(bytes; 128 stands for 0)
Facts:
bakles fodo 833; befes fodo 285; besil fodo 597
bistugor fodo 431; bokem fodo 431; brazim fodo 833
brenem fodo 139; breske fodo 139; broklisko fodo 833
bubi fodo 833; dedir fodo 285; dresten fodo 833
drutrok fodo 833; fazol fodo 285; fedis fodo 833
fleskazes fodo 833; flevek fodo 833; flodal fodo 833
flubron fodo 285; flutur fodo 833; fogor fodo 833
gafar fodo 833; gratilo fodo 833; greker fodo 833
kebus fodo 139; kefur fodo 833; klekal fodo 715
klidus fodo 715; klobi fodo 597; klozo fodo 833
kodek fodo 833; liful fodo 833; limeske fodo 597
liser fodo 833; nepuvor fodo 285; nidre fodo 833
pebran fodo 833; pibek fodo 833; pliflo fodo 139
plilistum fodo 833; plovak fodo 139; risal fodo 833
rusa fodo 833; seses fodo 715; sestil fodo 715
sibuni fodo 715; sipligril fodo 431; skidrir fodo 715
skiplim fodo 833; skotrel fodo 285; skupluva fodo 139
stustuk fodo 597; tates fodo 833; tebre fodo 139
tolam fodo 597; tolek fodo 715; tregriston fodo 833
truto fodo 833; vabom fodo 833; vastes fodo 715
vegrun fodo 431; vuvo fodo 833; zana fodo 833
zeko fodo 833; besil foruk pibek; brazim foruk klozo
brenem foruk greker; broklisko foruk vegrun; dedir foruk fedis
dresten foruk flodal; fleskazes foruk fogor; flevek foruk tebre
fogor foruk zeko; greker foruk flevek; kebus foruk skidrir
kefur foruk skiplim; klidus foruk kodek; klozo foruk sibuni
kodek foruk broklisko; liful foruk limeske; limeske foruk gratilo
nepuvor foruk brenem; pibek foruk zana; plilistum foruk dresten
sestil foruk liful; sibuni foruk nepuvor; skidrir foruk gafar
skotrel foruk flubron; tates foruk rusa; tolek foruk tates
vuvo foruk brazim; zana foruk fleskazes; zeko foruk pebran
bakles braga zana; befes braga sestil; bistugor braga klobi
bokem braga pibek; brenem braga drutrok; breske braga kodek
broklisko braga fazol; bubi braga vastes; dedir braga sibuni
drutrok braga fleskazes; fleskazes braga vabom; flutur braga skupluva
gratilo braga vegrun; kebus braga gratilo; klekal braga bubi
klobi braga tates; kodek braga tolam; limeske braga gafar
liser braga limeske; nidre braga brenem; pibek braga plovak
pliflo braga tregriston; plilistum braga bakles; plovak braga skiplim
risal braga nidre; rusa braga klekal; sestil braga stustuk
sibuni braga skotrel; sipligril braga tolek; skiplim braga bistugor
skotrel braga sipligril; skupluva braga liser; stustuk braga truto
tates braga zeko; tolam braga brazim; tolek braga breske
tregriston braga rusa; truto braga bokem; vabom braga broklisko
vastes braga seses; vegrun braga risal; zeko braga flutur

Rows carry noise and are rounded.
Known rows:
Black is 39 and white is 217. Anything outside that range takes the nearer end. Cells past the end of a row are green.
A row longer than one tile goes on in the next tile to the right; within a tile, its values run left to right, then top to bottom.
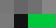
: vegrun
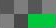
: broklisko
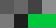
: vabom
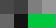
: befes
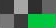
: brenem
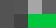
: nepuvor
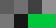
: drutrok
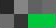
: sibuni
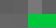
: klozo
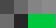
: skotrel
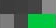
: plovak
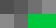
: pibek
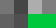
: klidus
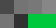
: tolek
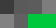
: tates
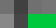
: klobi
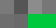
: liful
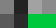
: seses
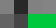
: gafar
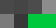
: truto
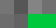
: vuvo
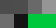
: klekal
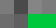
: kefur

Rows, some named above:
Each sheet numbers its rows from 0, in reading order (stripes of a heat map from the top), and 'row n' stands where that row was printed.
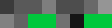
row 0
tates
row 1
klekal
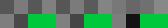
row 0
broklisko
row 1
broklisko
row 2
vegrun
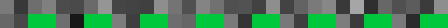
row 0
tebre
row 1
klekal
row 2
skupluva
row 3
vuvo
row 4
pliflo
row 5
sestil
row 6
brenem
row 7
breske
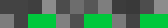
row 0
skupluva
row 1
plilistum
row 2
skiplim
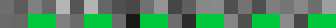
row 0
brazim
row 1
besil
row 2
vastes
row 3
dedir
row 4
kebus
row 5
fleskazes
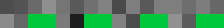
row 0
zeko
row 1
sipligril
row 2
kodek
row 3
limeske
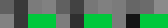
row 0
bistugor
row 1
bokem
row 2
vegrun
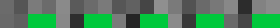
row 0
flevek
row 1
tolam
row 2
gratilo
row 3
stustuk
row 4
pebran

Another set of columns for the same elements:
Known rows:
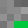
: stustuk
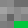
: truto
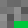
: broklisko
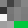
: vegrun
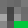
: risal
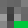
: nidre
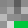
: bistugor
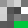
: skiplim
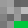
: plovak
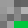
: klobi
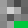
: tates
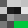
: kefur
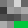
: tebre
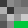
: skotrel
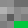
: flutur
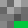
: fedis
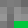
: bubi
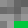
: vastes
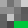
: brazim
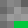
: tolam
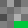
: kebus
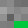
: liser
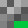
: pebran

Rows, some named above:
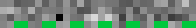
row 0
pibek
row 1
plilistum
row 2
besil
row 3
sipligril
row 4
fleskazes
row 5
nepuvor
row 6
flevek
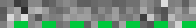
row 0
tolek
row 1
pibek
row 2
tolam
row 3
befes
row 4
befes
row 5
vuvo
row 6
bokem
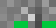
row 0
limeske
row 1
gratilo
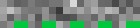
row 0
zeko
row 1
broklisko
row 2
tebre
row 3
plovak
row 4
dedir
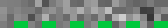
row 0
bakles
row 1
kebus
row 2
skupluva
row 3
plovak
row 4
sibuni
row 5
brenem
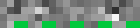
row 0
sestil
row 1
tates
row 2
pliflo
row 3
kodek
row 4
vegrun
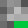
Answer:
breske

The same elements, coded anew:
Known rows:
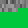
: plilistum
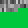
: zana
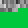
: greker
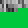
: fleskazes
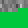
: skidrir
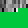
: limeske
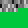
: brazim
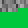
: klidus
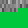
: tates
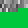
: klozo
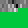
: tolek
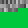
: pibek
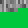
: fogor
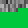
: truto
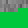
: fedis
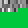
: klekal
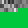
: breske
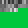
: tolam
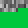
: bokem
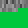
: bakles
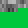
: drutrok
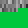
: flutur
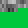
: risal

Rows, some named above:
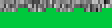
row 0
bistugor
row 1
stustuk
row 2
bistugor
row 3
broklisko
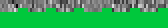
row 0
tolek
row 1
klobi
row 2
stustuk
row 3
pebran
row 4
sestil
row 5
bokem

